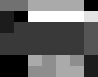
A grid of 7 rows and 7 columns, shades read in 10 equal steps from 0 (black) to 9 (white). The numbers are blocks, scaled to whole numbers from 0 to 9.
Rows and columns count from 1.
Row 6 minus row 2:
-1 0 -3 -4 -3 -4 -7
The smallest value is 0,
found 6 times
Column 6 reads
6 9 2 2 2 5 6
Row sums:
32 45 14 15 15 23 23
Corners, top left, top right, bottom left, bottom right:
4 0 0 1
